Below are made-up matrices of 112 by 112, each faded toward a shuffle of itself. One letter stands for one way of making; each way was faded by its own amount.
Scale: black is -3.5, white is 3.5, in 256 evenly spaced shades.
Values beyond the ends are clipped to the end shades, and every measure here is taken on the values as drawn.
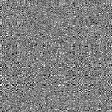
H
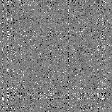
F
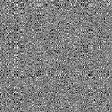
H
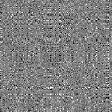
H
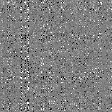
F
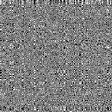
H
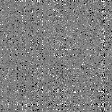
F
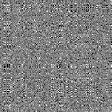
H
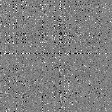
F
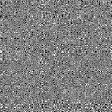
H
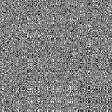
H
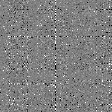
F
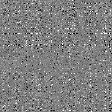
F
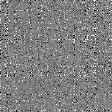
F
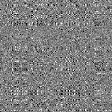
H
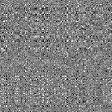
H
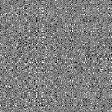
H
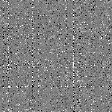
F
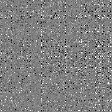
F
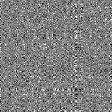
H
